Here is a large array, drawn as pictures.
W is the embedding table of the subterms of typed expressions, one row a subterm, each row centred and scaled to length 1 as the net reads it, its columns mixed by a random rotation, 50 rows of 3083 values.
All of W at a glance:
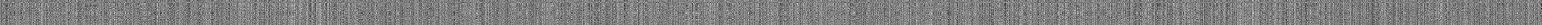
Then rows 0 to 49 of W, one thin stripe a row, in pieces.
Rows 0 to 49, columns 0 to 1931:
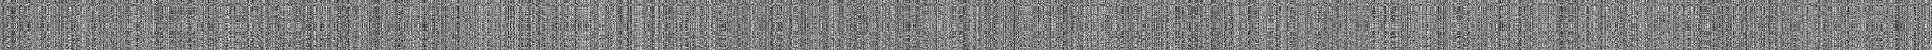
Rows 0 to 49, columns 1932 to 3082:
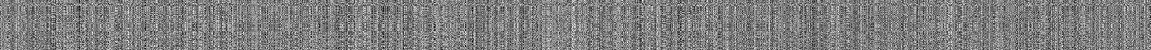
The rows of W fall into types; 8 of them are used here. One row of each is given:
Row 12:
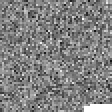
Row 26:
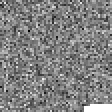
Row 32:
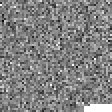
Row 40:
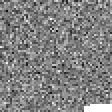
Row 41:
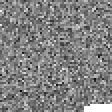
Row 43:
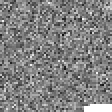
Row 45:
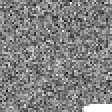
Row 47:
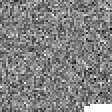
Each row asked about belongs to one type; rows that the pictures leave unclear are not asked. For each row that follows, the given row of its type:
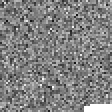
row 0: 40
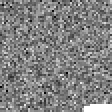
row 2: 45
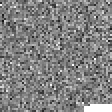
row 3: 32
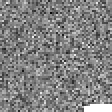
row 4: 43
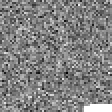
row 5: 45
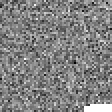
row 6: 47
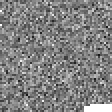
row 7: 41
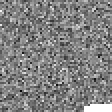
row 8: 41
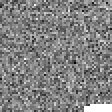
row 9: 47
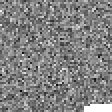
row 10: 41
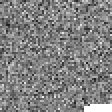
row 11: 40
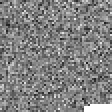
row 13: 40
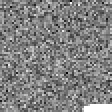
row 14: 45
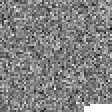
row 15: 32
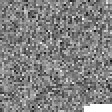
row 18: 12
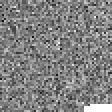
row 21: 32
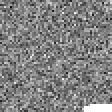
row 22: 45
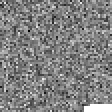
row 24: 26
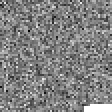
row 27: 26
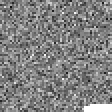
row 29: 45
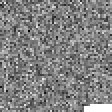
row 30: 26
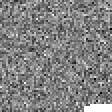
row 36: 47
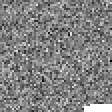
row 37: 12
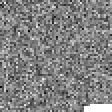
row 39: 26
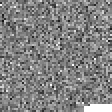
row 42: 32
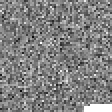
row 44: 41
